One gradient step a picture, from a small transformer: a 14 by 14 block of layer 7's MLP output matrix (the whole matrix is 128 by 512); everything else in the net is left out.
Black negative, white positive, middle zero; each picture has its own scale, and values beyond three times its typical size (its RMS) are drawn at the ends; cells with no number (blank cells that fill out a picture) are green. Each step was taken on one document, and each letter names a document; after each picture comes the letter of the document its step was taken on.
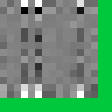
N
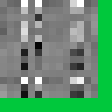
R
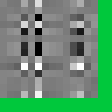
R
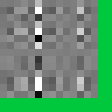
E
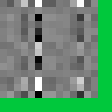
E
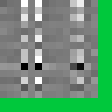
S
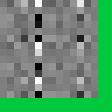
E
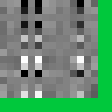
N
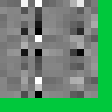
R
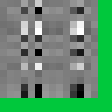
R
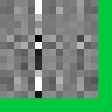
E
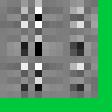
R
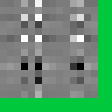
S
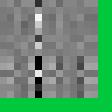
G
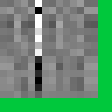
G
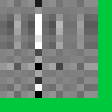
G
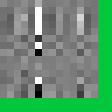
E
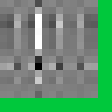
G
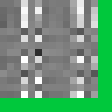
S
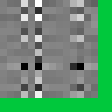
S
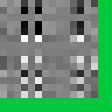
N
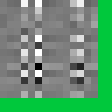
S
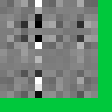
E
